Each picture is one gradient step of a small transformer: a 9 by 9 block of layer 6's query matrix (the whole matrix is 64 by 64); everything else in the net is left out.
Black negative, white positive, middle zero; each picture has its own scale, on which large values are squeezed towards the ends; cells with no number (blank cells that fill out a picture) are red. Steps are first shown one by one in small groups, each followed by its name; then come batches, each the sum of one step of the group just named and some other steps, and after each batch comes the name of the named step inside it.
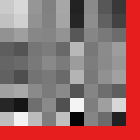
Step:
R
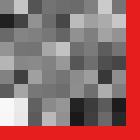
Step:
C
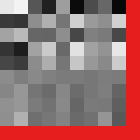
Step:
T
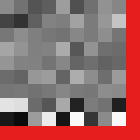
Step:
C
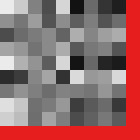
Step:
C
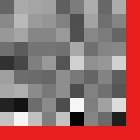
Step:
R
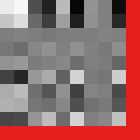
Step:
C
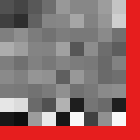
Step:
C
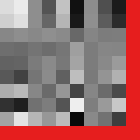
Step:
R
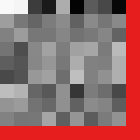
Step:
T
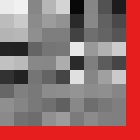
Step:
C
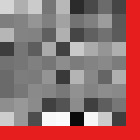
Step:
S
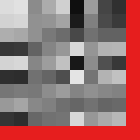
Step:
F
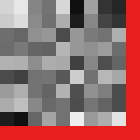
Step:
F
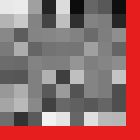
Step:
S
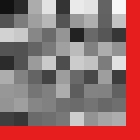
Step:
F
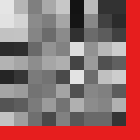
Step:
F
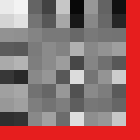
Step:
F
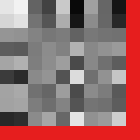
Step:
F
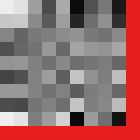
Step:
S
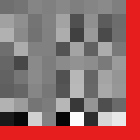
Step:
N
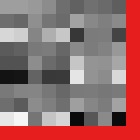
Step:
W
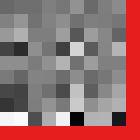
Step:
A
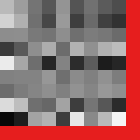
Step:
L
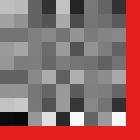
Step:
L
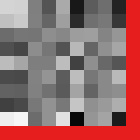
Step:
A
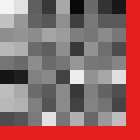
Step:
W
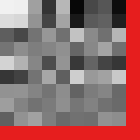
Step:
L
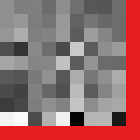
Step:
A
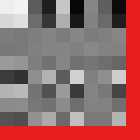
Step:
L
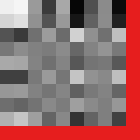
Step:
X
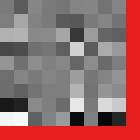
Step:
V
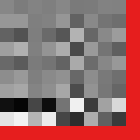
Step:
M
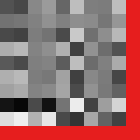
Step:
M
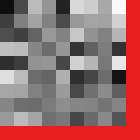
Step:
X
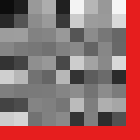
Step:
V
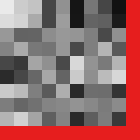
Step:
X
